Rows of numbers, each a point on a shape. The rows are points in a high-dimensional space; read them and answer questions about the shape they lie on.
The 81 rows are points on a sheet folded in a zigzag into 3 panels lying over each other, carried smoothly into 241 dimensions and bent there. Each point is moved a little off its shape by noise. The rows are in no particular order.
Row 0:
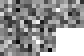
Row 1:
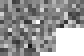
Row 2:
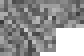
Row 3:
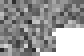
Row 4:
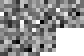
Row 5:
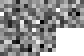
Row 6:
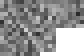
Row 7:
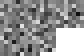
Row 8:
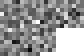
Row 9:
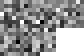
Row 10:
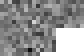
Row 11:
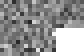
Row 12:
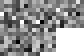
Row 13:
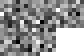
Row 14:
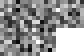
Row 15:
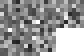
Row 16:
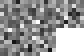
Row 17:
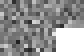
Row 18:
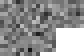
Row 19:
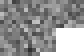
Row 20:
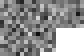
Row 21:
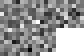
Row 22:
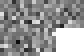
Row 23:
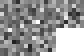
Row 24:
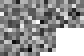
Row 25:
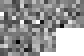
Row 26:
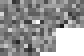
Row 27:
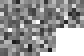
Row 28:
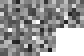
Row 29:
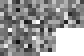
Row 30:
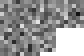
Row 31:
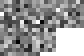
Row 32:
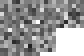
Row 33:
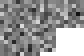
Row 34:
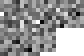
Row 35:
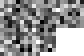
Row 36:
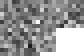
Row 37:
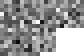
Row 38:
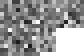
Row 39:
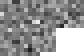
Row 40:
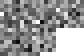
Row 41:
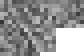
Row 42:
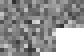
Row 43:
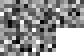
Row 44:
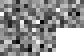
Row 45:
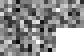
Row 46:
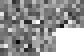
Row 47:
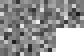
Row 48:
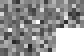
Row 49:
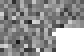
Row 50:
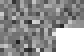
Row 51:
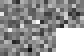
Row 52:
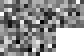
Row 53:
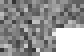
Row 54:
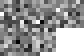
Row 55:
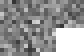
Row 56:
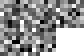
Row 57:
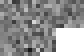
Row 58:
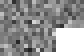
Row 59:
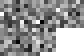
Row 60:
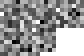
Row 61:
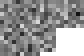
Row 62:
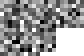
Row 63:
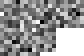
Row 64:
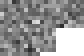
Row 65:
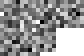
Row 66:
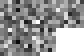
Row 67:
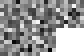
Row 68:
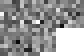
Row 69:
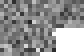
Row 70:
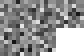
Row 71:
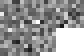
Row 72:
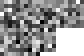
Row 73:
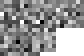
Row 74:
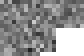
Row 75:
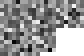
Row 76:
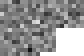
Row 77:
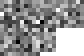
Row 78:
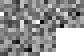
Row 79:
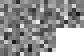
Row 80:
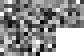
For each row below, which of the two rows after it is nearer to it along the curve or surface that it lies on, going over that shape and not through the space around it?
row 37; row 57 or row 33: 33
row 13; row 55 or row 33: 55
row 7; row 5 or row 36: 36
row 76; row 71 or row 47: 71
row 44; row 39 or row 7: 39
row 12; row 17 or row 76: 17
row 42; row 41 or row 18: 41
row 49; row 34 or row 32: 34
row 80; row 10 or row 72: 72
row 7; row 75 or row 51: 75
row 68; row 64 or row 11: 11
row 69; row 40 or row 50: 50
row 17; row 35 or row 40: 40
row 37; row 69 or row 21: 21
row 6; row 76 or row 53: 53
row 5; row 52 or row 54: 54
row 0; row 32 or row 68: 32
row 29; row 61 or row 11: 61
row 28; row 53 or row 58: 53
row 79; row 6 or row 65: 6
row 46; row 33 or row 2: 2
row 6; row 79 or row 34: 79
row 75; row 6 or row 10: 6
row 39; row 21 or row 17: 21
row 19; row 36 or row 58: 36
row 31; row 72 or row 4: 72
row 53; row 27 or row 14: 27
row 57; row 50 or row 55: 50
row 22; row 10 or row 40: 10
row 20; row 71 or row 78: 71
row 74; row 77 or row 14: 77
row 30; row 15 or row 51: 15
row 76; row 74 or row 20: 20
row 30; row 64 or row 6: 6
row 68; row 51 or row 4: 4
